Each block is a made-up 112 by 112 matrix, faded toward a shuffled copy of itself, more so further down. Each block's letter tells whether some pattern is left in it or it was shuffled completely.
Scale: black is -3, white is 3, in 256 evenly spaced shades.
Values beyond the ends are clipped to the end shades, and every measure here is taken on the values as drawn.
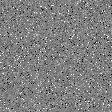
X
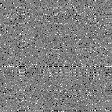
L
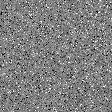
X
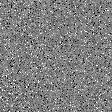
X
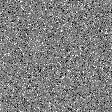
X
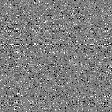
L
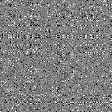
L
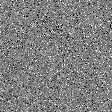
X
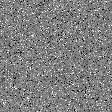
X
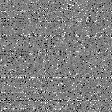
L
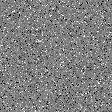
X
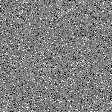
X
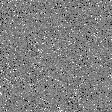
X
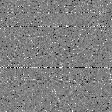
L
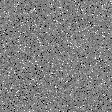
X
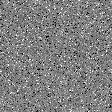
X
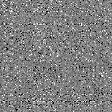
L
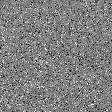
X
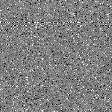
L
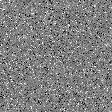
X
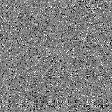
L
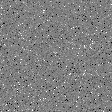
X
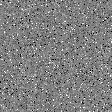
X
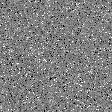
X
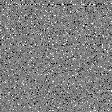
L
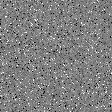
X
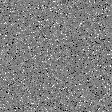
X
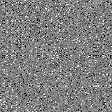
L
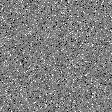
X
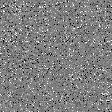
L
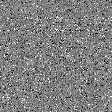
L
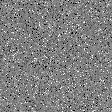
X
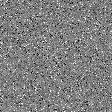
X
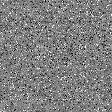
L
